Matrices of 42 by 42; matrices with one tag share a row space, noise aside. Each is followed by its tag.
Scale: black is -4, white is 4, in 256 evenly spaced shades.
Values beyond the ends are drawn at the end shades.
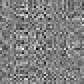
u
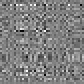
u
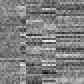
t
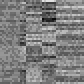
t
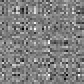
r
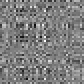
u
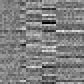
t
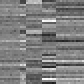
t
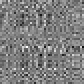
u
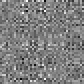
u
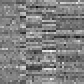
t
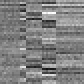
t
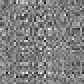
u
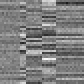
t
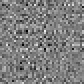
u
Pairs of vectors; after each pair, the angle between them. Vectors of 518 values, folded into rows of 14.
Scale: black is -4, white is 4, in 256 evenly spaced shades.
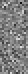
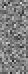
nearly opposite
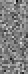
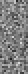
nearly parallel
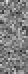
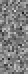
partly opposed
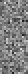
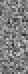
nearly parallel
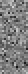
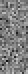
orthogonal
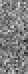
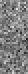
nearly parallel
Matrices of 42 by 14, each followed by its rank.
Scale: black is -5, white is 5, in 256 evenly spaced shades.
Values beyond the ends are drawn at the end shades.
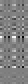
one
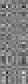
two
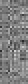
three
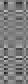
one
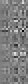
three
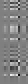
one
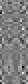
three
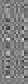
two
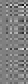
one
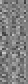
three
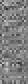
three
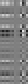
one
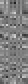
two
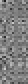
three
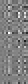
two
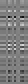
one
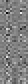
three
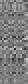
three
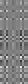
one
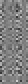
two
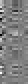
two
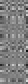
two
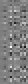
two
